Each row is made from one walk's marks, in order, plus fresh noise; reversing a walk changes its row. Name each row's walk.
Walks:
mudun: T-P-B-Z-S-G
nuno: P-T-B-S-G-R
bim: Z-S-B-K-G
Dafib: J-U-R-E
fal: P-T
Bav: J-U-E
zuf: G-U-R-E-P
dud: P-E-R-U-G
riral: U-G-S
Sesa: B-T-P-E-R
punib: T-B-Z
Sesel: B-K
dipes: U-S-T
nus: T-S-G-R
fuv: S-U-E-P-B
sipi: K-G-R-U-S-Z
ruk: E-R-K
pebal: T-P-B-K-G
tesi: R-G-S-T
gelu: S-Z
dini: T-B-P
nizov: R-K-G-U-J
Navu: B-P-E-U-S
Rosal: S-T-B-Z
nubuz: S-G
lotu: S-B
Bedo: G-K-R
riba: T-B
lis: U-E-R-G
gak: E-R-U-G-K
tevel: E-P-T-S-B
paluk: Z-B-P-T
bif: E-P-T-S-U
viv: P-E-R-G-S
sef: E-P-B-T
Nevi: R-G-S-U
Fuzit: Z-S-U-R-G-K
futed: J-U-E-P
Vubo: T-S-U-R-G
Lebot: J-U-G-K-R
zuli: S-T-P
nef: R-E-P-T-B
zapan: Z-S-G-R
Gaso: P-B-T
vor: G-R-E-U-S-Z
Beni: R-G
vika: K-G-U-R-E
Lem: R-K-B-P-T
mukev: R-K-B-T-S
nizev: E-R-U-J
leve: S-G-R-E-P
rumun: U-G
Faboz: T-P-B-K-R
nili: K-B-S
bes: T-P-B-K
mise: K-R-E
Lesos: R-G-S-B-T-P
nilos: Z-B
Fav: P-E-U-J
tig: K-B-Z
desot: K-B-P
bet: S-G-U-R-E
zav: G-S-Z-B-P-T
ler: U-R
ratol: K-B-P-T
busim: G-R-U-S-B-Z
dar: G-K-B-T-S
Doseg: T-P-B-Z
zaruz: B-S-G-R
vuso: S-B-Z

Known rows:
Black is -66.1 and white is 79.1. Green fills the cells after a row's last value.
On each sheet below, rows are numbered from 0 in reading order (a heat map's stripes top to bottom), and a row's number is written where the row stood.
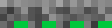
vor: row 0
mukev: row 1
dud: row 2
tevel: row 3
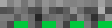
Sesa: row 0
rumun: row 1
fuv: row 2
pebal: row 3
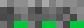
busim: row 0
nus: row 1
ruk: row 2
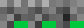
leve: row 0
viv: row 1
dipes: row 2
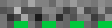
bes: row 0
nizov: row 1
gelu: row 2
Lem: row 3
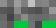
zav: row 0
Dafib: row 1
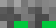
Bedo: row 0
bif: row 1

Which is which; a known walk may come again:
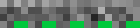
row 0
zapan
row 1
nuno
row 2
Doseg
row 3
bes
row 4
ruk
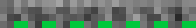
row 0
zuli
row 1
Nevi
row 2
dud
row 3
vuso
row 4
nilos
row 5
Faboz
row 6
dipes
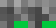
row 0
mudun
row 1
gak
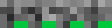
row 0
rumun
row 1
riba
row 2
fuv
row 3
tesi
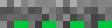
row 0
Beni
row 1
Navu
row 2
viv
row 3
bif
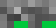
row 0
desot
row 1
ler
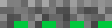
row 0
futed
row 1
leve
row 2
zav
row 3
tevel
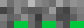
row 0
nef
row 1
nizev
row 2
busim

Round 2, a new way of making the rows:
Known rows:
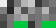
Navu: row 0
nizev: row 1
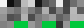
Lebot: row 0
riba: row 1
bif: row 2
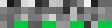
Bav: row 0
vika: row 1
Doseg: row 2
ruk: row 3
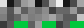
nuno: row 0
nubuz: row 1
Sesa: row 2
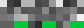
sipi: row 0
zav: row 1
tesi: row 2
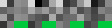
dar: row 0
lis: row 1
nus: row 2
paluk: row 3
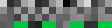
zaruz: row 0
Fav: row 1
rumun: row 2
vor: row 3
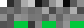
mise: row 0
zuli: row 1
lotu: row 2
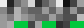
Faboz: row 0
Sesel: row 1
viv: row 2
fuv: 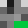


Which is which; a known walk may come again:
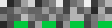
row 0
nef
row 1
Sesel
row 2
bif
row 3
Navu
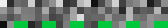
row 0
gak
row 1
busim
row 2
Nevi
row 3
Gaso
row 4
mudun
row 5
vuso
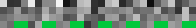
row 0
tig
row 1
tevel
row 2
Lebot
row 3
Fuzit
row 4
Bedo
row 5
lotu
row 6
Doseg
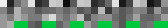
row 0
Faboz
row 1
vika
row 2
leve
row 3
punib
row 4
futed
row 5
nilos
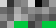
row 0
sef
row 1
ler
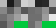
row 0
bet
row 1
Beni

